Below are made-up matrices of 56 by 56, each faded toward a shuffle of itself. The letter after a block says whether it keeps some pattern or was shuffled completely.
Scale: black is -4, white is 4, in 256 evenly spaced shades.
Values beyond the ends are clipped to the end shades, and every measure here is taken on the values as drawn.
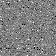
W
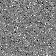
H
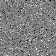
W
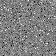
H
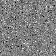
W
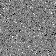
H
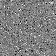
H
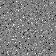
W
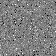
H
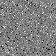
W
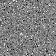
H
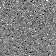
W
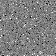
W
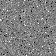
H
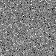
H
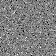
H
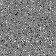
W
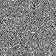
H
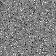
W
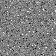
H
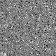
W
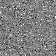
H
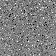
W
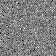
H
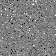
H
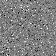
H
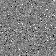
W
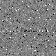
W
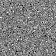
W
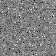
W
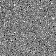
W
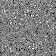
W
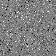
W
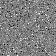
W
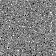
H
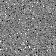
W
